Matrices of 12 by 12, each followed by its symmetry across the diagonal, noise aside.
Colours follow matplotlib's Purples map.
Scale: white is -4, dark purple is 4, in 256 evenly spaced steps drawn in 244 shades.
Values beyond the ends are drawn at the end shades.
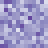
antisymmetric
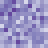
symmetric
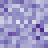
neither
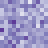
antisymmetric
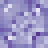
symmetric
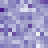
neither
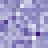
antisymmetric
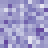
antisymmetric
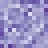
symmetric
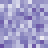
neither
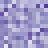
antisymmetric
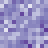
symmetric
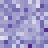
symmetric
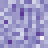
neither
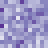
neither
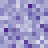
symmetric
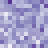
neither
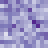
neither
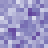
symmetric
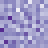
antisymmetric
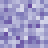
antisymmetric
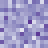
antisymmetric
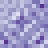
symmetric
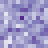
neither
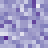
antisymmetric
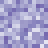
symmetric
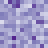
neither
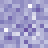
symmetric
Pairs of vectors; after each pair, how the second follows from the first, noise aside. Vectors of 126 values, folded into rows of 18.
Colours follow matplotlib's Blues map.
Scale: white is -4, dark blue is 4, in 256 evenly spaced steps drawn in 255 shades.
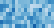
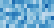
wrapped around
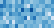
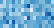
negated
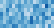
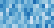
negated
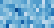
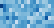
wrapped around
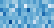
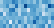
negated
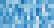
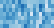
wrapped around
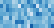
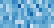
negated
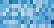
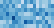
wrapped around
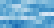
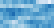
wrapped around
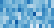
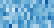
wrapped around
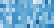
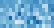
wrapped around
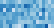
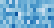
wrapped around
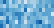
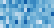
negated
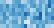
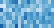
wrapped around
